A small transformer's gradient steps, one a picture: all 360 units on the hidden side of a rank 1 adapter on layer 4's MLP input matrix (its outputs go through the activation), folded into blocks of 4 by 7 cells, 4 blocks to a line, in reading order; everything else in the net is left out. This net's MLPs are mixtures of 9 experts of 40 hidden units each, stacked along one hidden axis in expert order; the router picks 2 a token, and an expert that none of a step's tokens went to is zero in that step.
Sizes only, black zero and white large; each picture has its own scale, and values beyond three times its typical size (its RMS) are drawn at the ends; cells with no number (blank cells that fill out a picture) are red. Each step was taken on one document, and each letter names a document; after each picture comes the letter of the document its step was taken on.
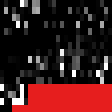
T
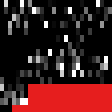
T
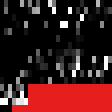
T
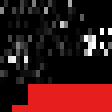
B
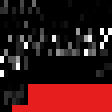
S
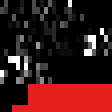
B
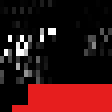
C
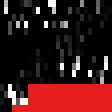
T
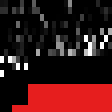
S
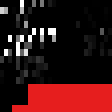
C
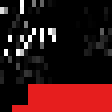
C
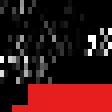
B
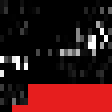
S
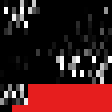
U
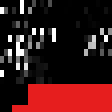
C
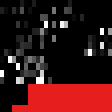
B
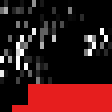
B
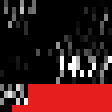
U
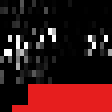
C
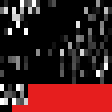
T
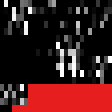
U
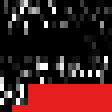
T
